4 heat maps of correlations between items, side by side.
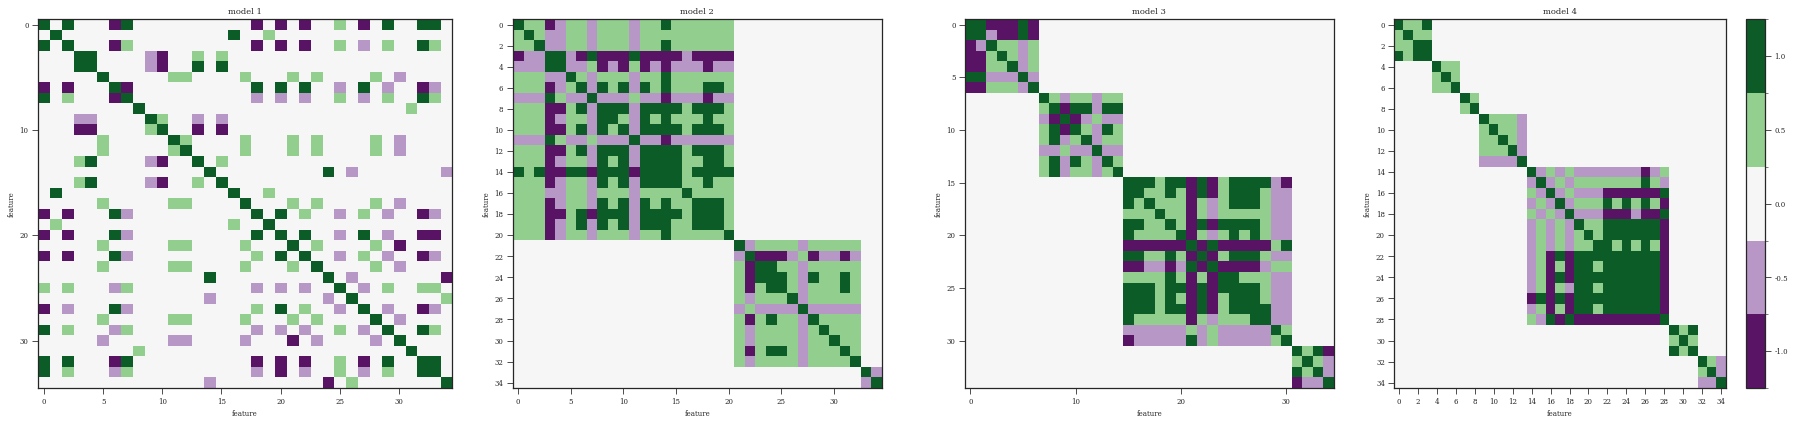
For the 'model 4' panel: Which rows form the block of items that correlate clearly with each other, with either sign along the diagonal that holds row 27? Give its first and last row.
14 to 28
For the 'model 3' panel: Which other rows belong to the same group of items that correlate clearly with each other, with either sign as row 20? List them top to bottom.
15, 16, 17, 18, 19, 21, 22, 23, 24, 25, 26, 27, 28, 29, 30
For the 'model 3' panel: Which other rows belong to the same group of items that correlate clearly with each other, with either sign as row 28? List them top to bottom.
15, 16, 17, 18, 19, 20, 21, 22, 23, 24, 25, 26, 27, 29, 30
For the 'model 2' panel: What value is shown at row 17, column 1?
0.5
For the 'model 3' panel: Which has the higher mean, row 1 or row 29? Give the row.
1
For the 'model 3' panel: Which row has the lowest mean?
21
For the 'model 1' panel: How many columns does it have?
35
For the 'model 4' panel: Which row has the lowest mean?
28
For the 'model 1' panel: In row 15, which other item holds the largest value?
4
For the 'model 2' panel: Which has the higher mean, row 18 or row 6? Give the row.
18
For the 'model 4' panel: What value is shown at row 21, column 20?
0.5
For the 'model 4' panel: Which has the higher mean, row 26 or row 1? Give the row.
26
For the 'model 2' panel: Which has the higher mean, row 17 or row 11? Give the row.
17
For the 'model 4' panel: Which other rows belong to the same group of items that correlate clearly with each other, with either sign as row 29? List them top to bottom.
30, 31
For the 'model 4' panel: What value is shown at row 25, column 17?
0.5
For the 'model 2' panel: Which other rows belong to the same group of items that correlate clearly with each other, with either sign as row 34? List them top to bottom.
33
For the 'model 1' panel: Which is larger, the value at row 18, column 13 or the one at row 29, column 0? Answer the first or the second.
the second
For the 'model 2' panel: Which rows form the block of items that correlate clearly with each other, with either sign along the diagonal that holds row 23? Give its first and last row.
21 to 32
